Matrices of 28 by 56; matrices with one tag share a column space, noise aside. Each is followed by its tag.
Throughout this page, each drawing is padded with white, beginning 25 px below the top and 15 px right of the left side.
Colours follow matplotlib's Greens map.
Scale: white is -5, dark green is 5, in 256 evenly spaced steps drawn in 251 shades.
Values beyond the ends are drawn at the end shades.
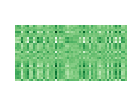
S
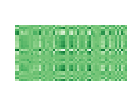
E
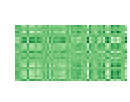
S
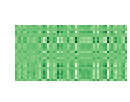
S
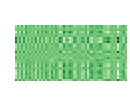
S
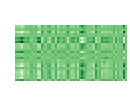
S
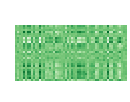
S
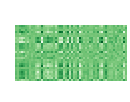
S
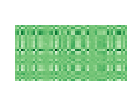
E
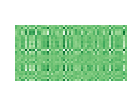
E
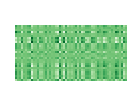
S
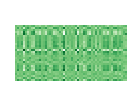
E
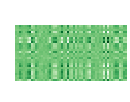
S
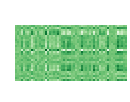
E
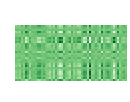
S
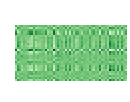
E
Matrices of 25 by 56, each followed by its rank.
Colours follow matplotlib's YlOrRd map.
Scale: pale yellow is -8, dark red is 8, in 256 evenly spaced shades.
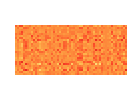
five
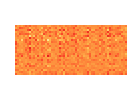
five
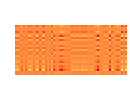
one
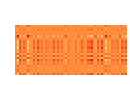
one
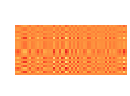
one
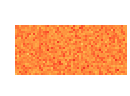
full rank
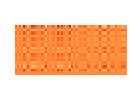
one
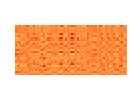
three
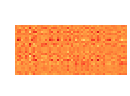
three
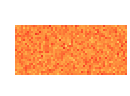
full rank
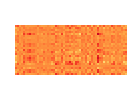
three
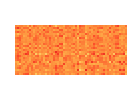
five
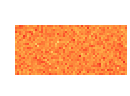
full rank
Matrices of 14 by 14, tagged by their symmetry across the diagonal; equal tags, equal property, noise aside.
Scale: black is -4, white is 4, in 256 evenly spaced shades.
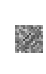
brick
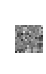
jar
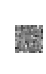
jar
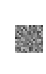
jar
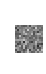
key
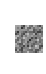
brick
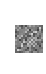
brick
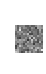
key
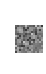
brick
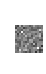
brick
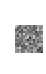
brick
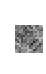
brick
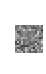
key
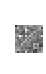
brick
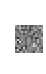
key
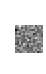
jar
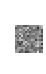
key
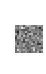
jar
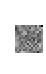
key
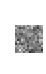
key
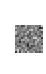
jar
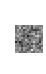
key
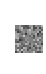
jar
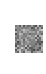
brick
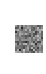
key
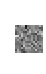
jar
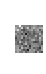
key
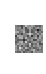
jar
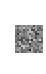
jar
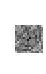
brick
